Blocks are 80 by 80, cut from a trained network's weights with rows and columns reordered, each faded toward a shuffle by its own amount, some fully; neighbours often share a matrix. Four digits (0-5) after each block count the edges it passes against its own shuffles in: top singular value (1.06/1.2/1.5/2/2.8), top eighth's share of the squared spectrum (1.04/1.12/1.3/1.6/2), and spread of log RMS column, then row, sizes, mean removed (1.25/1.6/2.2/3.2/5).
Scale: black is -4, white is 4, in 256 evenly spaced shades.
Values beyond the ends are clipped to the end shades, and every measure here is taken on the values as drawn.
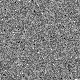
0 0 0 0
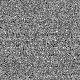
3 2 0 1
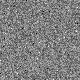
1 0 0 0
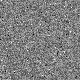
0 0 0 0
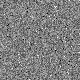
0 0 0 0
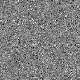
3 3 1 1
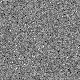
0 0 0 0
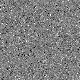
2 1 0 0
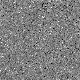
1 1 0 0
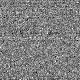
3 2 0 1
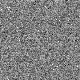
2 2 0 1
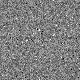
1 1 0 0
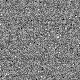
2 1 0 0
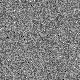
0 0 0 0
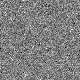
1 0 0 0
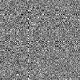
4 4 2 3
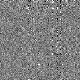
3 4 2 2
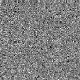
3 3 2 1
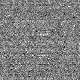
3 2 0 1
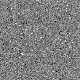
1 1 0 0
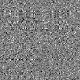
4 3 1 2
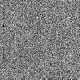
3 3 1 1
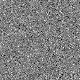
3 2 1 0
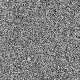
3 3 0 0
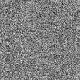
3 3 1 0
